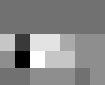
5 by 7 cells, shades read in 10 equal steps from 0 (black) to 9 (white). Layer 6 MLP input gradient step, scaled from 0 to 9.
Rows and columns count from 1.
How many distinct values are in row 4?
4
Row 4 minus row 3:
-2 -2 1 -1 1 0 0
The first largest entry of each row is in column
1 1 3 3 3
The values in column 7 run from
4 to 5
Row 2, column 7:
4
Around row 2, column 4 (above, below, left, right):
4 8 4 4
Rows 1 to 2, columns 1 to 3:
4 4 4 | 4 4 4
